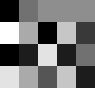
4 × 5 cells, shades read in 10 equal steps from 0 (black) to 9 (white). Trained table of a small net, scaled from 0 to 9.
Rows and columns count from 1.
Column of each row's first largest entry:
3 1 3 1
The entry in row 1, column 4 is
5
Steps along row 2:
down down up down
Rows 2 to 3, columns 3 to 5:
0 7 2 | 8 1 4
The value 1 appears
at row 3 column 2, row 3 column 4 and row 4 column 5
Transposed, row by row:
0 9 0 8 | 4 6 1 6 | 5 0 8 3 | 5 7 1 7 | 5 2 4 1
